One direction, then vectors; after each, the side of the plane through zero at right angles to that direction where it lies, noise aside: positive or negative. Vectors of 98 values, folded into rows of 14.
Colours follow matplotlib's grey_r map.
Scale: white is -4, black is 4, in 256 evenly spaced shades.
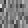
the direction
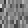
positive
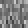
positive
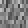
negative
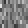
positive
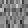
negative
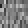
negative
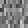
positive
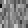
negative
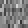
negative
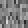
negative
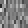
negative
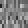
negative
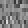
negative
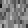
negative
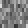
positive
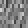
negative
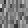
positive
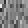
positive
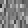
negative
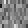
negative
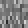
positive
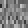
negative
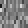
negative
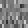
positive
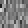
negative
